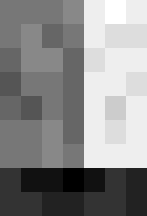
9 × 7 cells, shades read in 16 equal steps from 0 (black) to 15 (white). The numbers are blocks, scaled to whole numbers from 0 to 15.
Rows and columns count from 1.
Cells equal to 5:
2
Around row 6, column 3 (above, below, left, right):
7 8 7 6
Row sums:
72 68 69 66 64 69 71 11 18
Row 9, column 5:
3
